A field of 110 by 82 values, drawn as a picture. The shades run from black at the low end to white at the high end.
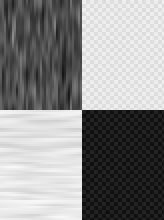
It is made of 2 by 2 panels. Panel 1,1: low, streaked downward. Panel 1,2: very high, checkered, faint in contrast. Panel 2,1: very high, streaked across, faint in contrast. Panel 2,2: very low, checkered, faint in contrast.
